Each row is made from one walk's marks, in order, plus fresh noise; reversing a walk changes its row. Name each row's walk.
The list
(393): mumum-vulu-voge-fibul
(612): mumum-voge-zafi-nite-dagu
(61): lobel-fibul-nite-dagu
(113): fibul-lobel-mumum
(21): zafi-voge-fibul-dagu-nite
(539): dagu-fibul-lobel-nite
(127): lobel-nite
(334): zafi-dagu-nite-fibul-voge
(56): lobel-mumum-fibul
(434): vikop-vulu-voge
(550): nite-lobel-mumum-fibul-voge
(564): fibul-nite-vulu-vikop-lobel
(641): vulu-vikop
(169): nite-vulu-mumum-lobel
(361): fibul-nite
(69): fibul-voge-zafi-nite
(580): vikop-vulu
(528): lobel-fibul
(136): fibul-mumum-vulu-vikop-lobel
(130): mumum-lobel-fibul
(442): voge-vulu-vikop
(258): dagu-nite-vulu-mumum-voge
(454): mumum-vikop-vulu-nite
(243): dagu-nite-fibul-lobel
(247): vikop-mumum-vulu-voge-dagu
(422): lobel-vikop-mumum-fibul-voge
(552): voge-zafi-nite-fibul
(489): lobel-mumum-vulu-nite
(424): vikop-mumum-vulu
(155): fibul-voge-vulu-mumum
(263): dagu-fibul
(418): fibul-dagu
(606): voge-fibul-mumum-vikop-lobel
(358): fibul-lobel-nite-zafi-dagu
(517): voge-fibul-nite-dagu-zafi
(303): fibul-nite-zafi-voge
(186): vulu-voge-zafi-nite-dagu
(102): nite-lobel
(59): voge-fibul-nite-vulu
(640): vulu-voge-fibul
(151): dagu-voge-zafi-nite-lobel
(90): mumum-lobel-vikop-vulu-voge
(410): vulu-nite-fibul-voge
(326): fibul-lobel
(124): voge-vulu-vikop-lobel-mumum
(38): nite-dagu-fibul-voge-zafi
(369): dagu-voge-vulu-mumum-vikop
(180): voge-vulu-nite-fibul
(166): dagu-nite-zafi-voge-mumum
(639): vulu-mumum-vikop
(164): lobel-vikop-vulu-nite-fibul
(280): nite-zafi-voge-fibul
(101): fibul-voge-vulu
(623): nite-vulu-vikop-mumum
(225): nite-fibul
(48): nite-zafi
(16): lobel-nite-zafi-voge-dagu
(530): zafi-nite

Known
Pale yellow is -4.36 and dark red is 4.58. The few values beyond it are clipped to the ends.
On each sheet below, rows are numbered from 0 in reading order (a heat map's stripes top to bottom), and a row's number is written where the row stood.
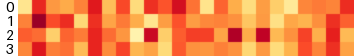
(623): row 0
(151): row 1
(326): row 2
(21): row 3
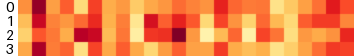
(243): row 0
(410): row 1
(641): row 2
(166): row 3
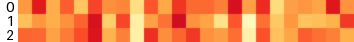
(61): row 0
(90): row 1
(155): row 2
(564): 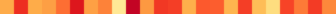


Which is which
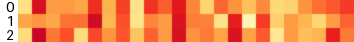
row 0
(169)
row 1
(422)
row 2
(127)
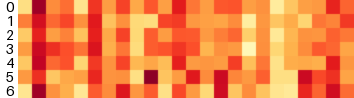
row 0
(102)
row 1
(369)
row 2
(550)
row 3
(180)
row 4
(16)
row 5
(361)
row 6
(48)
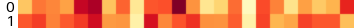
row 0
(580)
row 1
(101)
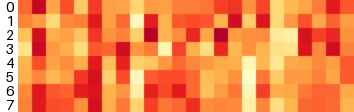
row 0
(539)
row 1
(113)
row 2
(225)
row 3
(530)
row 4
(612)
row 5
(393)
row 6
(640)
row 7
(59)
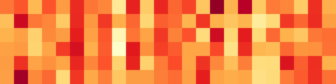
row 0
(528)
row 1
(280)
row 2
(56)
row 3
(136)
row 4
(303)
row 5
(38)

